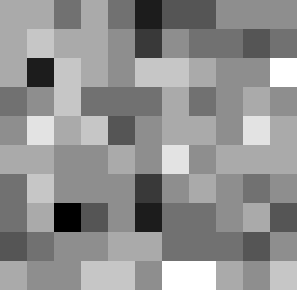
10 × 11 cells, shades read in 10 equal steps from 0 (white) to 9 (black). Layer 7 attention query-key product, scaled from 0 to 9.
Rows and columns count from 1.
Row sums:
51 47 35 45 34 35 46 58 50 28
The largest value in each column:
6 8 9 6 6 8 6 6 5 6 6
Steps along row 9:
down down same down same up same same up down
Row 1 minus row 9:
-3 -2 1 -1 2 5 1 1 -1 -2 0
